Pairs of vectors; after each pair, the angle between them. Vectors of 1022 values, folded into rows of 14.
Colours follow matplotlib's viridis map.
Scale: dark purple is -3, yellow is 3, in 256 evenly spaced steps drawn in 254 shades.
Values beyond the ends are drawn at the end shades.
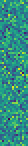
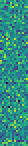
partly aligned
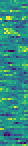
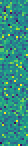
orthogonal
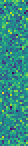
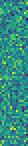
nearly opposite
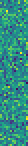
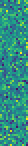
nearly parallel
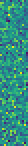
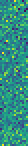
orthogonal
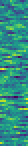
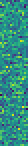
partly opposed
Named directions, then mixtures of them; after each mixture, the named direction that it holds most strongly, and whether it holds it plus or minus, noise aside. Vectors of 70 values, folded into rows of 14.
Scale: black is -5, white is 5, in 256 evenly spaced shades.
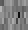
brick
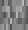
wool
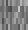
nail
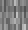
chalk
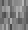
wool, plus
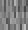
chalk, plus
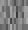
wool, minus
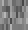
wool, minus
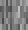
nail, plus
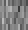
nail, minus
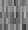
chalk, minus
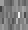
brick, minus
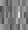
brick, minus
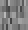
wool, minus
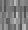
chalk, plus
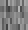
nail, plus
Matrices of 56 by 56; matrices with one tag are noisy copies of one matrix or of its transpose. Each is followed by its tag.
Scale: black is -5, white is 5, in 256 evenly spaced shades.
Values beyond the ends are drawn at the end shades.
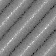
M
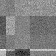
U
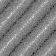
M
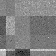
U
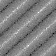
M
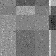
U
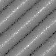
M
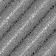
M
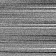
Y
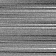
Y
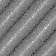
M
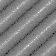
M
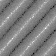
M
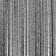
Y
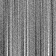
Y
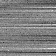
Y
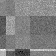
U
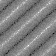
M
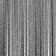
Y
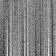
Y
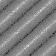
M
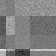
U
